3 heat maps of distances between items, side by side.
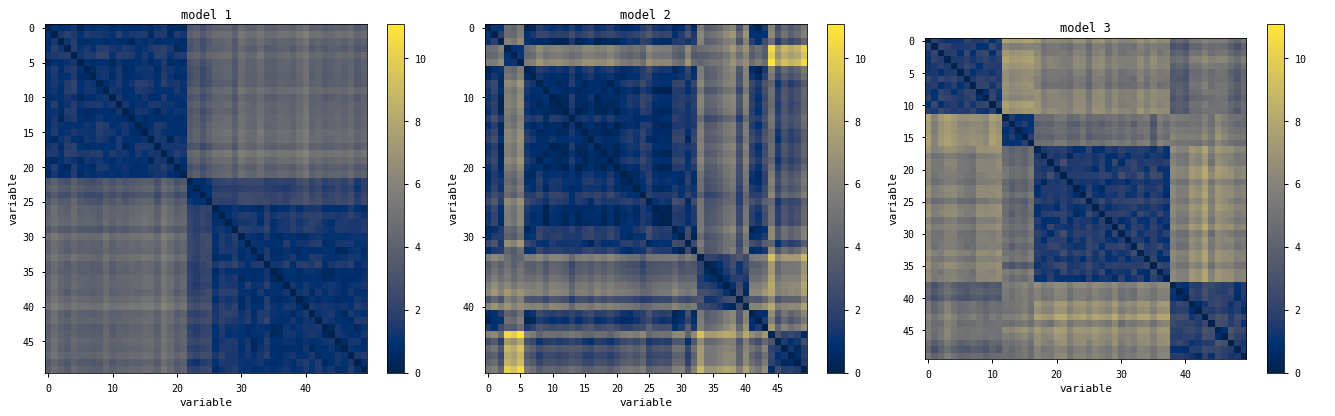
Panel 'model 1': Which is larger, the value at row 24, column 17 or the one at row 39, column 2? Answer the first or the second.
the second
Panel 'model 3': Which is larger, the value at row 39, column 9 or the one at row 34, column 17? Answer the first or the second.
the first
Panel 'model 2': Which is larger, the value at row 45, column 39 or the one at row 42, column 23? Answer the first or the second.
the first
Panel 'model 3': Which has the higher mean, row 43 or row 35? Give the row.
43
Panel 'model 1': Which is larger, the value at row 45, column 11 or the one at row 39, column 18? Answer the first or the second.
the second
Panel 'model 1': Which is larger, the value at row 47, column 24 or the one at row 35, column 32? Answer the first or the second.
the first
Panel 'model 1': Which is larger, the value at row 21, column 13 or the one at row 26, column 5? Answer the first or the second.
the second
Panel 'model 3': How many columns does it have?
50
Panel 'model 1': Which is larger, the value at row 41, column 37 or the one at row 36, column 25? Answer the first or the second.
the second
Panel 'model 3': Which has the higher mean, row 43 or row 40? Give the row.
43
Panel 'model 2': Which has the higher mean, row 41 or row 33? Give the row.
33
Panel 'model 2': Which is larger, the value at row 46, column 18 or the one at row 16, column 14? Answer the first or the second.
the first
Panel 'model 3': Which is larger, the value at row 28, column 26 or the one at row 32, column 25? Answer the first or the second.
the second
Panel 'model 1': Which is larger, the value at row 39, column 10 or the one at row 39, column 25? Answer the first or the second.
the first
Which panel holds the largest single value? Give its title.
model 2
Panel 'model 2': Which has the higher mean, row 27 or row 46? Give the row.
46
